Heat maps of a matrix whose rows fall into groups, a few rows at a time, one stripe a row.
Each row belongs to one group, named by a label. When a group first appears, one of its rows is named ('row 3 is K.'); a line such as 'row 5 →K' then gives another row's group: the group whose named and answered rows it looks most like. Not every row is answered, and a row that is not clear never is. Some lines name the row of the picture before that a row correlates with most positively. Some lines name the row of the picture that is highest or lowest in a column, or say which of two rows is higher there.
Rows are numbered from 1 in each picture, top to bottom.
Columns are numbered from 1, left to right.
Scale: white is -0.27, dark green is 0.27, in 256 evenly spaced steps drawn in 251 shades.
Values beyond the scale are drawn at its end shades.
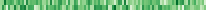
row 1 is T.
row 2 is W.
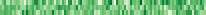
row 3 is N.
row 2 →T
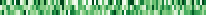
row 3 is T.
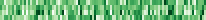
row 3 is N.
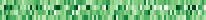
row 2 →T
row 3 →N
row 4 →W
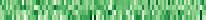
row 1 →N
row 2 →W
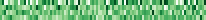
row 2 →T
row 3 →W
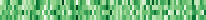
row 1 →N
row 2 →T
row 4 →T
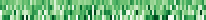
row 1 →N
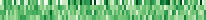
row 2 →T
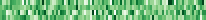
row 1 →N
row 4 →W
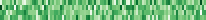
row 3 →W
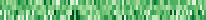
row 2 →W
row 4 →T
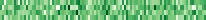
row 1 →T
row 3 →T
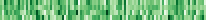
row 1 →T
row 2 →T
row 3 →T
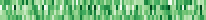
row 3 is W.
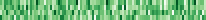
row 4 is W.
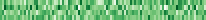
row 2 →T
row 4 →N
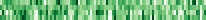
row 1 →T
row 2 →W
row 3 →W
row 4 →W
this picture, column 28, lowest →1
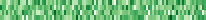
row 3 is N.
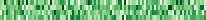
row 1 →T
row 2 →N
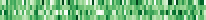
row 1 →N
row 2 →T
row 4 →T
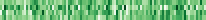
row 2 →T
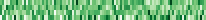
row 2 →W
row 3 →N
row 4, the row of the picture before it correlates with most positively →3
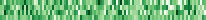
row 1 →W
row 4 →N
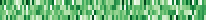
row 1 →N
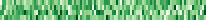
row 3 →W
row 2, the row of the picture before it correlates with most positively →3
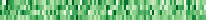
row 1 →W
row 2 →T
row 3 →W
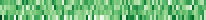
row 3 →N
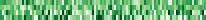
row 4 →W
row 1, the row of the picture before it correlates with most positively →1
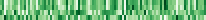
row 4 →T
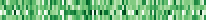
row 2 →T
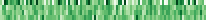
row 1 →T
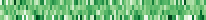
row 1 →W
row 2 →T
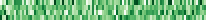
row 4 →W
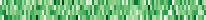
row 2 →N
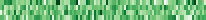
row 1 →T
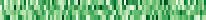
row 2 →W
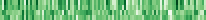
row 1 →T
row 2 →T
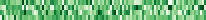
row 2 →N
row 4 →W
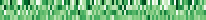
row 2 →T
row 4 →N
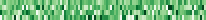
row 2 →N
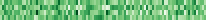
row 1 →T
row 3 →T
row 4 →W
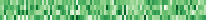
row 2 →T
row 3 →T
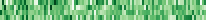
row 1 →W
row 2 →T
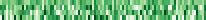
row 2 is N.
